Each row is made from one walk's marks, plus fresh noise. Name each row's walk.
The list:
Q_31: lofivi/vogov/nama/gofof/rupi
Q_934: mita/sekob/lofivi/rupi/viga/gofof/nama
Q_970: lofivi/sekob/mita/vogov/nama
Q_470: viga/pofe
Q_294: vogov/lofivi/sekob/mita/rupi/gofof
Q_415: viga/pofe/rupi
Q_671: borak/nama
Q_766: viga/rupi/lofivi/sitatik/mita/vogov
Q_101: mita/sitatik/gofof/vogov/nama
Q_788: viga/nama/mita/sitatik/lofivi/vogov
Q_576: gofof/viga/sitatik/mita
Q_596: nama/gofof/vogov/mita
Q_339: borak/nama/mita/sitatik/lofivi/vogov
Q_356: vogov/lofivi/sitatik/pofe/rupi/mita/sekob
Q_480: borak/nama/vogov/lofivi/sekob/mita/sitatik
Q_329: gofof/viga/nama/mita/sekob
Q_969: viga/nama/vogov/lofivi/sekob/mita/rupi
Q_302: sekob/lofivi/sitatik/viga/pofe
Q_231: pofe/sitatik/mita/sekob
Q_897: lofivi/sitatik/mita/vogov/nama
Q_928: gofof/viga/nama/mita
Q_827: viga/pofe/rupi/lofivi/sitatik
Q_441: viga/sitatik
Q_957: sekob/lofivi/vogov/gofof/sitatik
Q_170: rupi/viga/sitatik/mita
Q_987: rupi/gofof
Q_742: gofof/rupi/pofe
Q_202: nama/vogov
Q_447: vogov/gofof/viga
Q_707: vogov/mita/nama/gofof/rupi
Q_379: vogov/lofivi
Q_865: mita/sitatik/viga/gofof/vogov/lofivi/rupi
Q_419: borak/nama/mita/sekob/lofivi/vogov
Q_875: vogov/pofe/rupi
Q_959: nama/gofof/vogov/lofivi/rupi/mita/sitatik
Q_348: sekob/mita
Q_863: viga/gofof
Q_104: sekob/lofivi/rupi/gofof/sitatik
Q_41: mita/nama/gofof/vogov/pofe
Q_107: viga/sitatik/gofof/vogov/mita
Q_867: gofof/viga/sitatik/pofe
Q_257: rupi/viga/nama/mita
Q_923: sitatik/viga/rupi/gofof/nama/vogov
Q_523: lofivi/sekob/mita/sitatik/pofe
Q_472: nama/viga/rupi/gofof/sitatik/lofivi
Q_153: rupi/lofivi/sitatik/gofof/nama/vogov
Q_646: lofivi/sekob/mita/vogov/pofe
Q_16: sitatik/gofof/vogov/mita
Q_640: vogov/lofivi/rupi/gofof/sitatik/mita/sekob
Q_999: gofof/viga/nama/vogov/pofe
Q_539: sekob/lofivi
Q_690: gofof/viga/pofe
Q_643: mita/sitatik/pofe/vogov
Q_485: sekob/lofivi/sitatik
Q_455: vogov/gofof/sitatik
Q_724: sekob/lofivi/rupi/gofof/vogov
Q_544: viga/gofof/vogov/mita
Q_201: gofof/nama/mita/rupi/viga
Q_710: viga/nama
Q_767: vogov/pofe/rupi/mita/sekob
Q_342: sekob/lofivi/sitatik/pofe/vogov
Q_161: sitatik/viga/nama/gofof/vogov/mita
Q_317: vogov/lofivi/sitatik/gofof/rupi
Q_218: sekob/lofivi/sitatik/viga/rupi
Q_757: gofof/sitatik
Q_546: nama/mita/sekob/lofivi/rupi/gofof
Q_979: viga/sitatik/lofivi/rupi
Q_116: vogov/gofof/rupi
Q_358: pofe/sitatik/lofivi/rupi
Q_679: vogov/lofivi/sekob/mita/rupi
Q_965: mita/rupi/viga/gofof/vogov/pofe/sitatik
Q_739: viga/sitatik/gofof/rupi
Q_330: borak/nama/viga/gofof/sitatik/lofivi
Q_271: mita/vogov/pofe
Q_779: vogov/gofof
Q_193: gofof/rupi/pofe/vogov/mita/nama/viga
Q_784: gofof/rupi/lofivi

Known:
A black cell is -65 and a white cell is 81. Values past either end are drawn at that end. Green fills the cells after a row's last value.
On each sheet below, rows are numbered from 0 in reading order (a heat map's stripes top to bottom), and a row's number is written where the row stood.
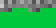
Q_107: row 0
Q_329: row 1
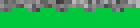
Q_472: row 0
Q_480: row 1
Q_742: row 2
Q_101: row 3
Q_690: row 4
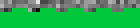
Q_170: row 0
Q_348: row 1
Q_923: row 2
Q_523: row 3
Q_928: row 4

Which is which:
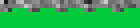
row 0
Q_863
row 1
Q_356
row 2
Q_865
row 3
Q_116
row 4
Q_419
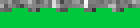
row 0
Q_339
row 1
Q_470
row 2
Q_739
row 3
Q_441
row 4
Q_957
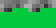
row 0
Q_218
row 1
Q_485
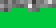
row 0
Q_959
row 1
Q_455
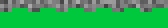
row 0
Q_707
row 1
Q_640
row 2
Q_596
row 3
Q_41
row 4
Q_330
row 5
Q_546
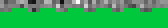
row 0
Q_999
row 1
Q_987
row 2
Q_779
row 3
Q_16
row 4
Q_897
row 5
Q_965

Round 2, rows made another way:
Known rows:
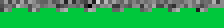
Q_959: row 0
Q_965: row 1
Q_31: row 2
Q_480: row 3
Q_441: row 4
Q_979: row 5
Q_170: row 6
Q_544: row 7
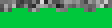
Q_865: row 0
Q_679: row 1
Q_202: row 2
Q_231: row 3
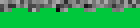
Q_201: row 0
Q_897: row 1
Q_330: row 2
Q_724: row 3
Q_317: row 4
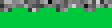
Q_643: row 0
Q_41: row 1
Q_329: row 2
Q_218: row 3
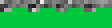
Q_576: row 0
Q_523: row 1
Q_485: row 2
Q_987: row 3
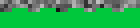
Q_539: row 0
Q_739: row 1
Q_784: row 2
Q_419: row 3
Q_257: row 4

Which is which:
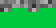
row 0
Q_107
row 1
Q_271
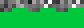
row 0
Q_379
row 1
Q_356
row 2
Q_640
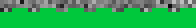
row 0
Q_101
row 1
Q_16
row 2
Q_455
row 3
Q_923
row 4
Q_193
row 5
Q_596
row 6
Q_342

